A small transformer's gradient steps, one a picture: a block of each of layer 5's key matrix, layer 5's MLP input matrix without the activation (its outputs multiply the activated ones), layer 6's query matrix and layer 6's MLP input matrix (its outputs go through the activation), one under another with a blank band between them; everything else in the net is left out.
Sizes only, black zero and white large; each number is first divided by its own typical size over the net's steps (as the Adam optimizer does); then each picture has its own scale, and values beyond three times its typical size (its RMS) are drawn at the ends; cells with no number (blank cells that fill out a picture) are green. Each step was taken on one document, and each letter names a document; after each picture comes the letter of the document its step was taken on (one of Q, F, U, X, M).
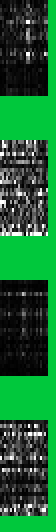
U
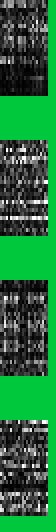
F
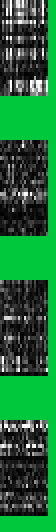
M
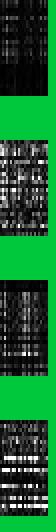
U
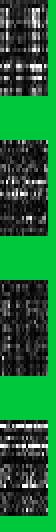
M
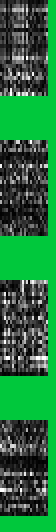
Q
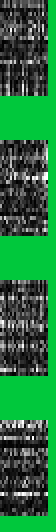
F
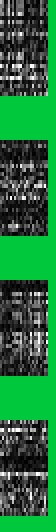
Q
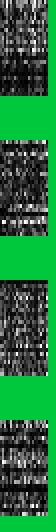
F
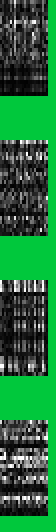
F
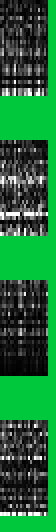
U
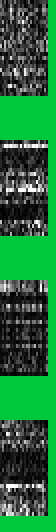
Q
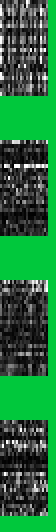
Q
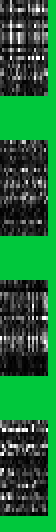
M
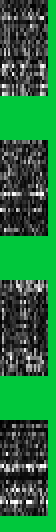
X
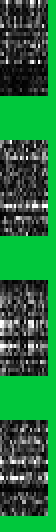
F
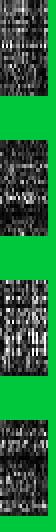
Q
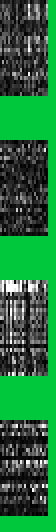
X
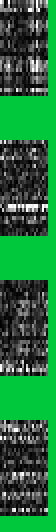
F
